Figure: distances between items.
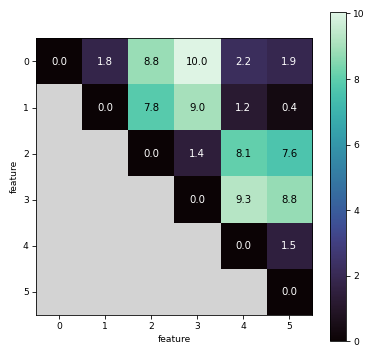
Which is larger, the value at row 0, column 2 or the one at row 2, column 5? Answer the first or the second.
the first
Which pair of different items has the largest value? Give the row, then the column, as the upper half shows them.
0, 3
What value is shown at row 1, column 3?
9.0
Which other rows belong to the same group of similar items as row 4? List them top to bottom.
0, 1, 5
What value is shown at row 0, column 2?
8.8
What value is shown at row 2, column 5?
7.6
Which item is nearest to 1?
5
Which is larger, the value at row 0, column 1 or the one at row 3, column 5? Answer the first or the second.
the second
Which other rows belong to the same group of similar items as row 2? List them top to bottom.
3
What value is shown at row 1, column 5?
0.4
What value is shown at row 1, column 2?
7.8
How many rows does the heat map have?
6
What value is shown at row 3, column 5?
8.8
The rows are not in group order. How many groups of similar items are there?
2
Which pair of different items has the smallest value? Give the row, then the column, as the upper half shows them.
1, 5
